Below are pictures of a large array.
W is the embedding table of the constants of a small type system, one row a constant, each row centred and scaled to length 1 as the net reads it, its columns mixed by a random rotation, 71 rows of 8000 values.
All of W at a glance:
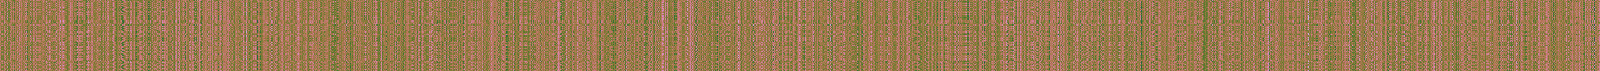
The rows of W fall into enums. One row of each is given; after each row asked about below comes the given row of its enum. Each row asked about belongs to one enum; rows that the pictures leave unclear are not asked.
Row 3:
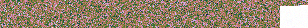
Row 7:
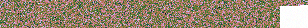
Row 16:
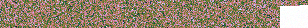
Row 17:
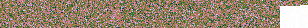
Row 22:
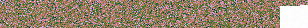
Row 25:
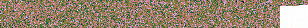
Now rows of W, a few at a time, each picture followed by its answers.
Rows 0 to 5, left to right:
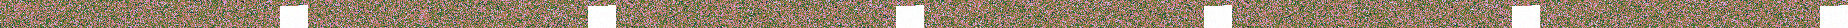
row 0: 25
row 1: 17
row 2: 16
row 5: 3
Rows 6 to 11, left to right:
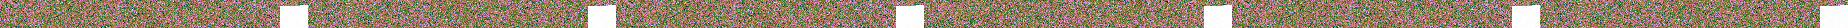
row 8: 16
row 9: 25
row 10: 16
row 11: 7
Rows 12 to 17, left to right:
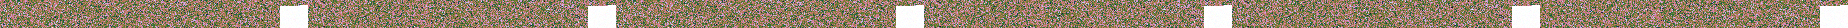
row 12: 3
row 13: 16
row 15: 16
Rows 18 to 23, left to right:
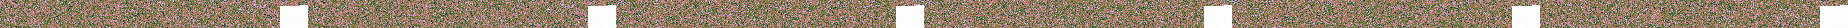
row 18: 16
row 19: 16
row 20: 7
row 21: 7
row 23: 17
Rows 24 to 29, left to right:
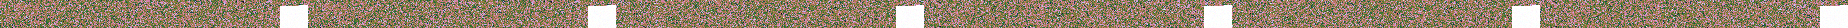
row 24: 25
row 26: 7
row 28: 7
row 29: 16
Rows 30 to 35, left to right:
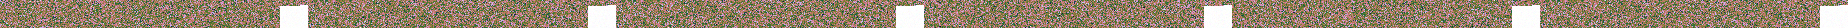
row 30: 22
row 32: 3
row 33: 16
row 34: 17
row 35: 3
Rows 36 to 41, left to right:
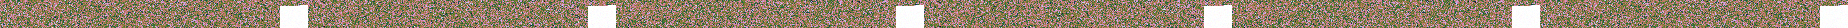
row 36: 3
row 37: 16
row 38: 25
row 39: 16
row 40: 25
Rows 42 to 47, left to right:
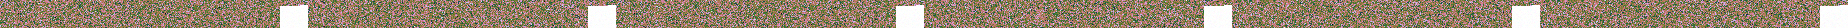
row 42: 7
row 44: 7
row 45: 17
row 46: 3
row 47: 3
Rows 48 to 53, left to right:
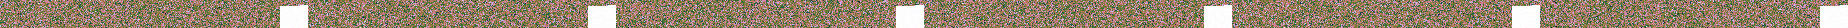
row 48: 7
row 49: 3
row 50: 25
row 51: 7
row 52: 3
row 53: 16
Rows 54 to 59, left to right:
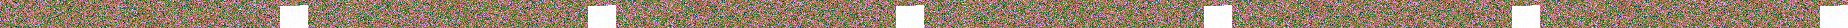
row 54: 16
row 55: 7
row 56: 3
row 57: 7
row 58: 3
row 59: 3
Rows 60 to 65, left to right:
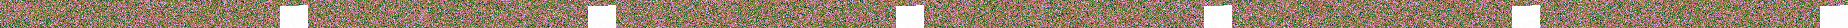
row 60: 25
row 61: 17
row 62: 22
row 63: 16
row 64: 3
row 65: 7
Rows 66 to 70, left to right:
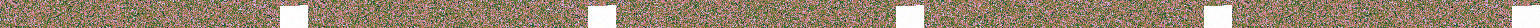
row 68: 7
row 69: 3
